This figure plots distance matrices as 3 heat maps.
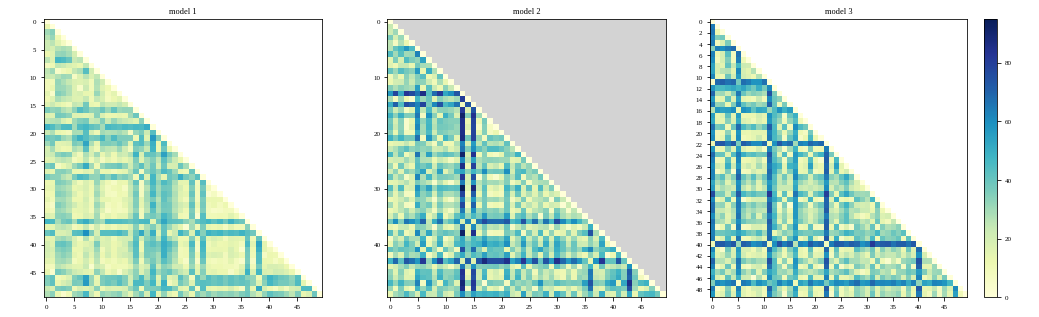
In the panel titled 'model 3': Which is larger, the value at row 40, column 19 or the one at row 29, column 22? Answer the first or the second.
the first
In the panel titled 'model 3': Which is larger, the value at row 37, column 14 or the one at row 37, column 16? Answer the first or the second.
the second
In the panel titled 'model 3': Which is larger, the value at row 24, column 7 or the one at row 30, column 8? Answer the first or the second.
the first
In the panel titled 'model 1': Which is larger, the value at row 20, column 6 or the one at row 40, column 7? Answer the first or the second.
the first
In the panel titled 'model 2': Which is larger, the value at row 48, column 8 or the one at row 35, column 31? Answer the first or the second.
the second
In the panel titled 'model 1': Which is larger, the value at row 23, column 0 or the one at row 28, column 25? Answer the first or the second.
the second
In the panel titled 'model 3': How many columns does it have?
50
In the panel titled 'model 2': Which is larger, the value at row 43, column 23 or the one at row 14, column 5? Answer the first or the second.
the first
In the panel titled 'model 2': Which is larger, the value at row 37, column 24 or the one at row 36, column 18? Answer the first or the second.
the second
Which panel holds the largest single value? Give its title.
model 2
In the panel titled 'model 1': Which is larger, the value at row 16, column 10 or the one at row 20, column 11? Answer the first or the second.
the first
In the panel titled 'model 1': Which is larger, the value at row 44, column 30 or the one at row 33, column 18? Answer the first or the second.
the second
